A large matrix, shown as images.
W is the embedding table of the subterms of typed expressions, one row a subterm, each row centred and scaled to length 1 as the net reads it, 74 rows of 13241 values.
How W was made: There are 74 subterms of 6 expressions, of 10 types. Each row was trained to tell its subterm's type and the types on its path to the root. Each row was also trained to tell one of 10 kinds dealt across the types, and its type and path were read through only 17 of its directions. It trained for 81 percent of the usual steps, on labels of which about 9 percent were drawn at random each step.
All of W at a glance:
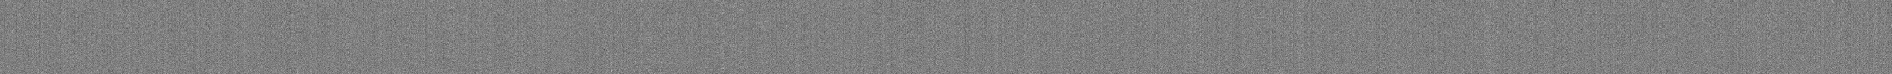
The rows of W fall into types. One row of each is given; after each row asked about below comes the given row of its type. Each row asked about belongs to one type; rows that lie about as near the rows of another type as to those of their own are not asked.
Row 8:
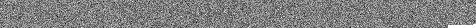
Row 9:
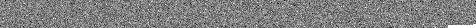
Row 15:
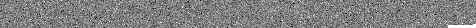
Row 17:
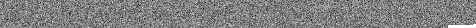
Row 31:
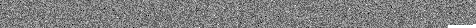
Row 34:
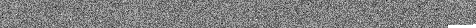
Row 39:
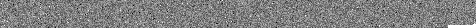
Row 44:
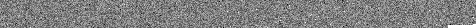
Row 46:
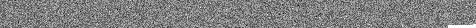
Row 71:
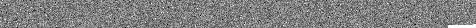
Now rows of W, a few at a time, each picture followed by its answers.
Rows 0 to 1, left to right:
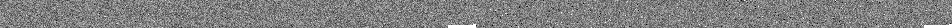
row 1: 9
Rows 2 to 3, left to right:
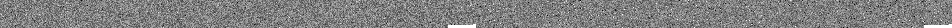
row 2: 44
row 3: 71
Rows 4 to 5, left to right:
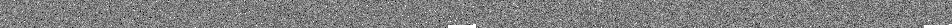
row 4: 34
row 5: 71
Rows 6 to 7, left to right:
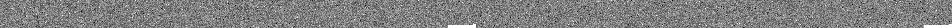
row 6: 71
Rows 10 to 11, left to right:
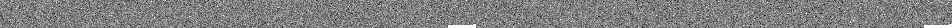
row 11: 31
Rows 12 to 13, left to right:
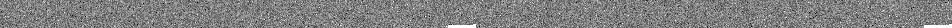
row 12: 9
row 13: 9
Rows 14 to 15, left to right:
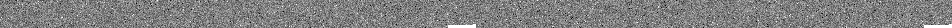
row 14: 15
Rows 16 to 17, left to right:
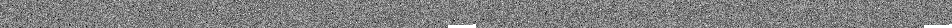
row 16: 44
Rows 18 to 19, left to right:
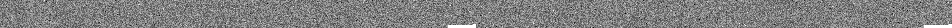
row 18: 39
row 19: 31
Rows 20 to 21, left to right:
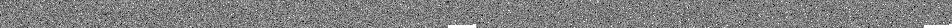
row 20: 39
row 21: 8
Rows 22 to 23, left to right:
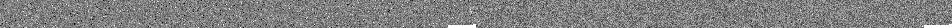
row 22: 17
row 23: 44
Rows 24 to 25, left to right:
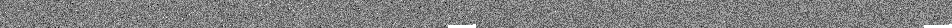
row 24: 39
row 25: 46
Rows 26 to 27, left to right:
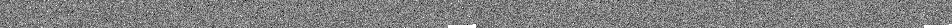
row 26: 15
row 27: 44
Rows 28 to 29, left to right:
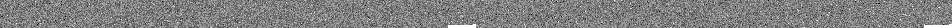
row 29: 8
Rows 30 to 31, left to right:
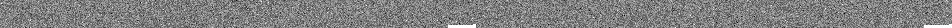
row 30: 44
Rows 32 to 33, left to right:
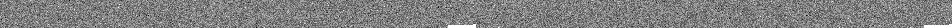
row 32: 31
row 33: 9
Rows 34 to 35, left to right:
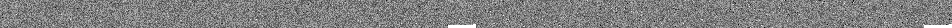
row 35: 39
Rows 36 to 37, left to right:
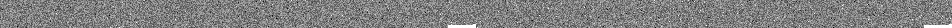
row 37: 39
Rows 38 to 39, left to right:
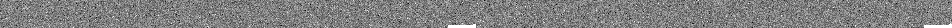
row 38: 8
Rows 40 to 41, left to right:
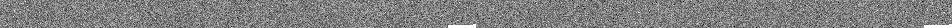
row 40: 44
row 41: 9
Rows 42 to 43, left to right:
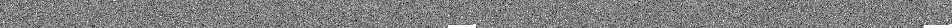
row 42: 17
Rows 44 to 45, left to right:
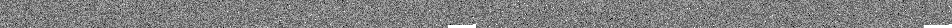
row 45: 71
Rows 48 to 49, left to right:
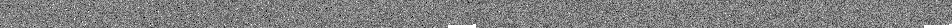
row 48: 44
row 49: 15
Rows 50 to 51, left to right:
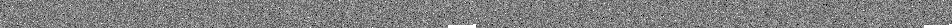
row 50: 46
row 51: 9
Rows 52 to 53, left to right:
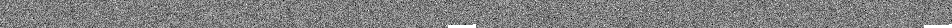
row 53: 39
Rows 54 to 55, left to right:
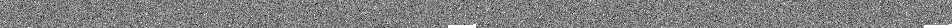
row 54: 46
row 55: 71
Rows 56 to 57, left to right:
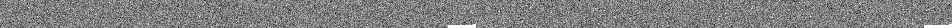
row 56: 39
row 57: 71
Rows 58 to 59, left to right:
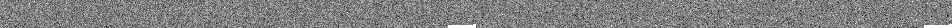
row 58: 9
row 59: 31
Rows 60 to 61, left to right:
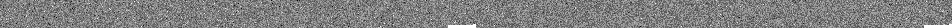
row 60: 39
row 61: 15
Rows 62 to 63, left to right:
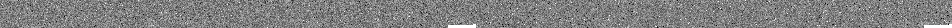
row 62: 8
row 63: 46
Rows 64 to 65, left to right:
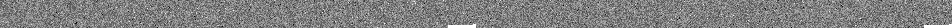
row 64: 71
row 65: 44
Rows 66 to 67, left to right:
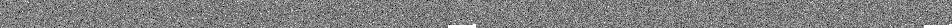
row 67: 9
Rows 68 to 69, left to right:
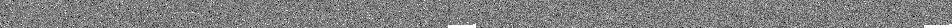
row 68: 71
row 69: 34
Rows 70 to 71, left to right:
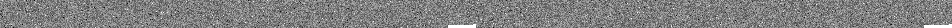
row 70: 8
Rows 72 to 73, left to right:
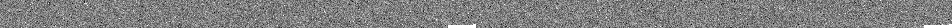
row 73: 34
